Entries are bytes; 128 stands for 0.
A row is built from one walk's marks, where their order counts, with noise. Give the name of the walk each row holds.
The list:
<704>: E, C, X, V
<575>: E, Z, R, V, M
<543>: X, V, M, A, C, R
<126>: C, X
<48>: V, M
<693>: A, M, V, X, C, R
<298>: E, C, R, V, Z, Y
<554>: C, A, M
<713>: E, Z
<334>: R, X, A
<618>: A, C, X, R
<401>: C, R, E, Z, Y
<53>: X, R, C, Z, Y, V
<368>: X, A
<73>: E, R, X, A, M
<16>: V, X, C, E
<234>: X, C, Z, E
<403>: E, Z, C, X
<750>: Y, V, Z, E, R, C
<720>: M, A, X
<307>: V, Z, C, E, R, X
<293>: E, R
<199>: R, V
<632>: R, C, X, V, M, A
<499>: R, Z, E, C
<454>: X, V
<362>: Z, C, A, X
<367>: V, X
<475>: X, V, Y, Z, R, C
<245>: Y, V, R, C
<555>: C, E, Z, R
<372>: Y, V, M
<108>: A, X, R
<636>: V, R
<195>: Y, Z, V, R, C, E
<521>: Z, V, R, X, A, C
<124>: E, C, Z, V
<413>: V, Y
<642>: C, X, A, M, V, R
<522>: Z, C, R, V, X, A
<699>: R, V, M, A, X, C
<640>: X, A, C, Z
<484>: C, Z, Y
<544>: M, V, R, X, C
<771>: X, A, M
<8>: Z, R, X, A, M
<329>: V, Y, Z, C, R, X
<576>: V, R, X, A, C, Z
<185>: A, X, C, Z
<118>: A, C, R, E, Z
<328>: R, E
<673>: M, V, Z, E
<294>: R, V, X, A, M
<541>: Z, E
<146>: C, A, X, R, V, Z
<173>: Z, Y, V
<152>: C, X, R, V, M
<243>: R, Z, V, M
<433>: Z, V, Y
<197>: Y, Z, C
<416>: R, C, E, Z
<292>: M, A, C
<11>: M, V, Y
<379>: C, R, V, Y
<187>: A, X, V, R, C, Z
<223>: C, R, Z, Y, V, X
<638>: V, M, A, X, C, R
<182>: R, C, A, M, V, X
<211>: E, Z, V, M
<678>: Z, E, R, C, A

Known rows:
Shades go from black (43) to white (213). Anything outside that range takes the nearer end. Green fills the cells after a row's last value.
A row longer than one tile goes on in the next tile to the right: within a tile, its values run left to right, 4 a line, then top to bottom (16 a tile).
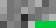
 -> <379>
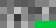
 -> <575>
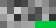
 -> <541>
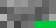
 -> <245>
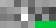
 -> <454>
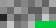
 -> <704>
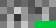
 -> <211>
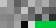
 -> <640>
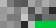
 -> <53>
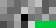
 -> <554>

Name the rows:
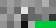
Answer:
<187>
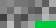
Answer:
<298>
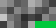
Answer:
<197>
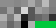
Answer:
<108>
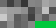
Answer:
<499>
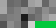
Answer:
<401>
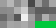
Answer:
<16>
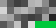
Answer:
<362>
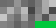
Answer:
<294>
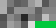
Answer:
<555>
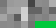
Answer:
<576>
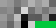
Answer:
<185>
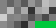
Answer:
<334>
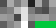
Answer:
<48>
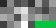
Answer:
<673>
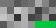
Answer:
<433>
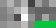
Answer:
<367>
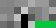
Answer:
<118>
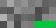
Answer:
<750>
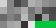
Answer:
<234>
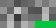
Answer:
<713>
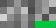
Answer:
<699>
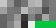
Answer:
<642>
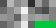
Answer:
<638>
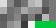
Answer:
<126>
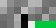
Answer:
<146>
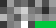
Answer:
<11>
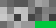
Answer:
<521>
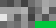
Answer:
<243>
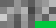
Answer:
<199>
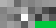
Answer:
<475>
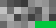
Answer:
<678>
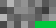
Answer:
<372>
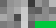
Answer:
<636>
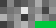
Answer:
<292>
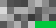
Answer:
<522>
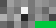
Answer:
<693>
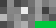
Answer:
<720>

